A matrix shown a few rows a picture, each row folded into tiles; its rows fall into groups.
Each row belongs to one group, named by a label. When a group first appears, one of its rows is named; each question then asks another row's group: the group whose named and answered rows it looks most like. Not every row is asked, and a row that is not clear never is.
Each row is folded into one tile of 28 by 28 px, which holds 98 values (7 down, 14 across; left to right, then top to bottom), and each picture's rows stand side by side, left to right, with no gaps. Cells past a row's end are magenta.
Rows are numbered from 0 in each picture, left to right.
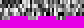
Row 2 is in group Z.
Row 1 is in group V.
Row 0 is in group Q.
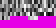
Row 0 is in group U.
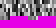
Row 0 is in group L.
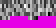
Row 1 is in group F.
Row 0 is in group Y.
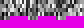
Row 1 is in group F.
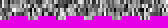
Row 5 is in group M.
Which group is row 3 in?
U
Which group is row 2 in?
Q
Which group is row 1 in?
V
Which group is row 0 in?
F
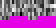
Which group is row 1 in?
V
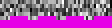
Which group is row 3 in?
Z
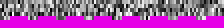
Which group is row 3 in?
V
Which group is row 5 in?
M
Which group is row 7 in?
Q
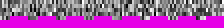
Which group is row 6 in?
Y
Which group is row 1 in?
Y
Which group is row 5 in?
V
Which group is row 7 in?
M
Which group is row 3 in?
Y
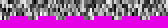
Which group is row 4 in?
V
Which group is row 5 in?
Q
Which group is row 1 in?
Q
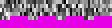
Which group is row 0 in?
Q
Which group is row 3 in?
M
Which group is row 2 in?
V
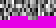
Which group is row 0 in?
M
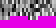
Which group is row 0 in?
U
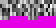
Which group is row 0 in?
L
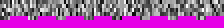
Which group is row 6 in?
L
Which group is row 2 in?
V
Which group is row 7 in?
Z
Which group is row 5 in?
Q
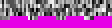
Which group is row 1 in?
L
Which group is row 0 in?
V
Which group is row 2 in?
M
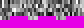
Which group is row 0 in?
F
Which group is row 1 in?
V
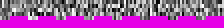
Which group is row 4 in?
M
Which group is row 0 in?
F
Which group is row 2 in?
Q
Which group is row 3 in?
M
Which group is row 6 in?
Y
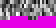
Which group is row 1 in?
Y
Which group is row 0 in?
Q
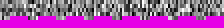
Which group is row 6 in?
F
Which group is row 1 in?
M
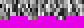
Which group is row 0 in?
L
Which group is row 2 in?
Z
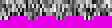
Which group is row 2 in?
L
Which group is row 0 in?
Z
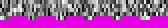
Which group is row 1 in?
L
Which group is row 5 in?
V
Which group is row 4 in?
Z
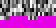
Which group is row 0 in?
F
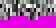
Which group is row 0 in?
L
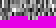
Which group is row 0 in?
F
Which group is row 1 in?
U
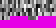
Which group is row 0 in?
U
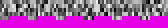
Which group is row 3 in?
Z
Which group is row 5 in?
Q
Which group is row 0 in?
Z
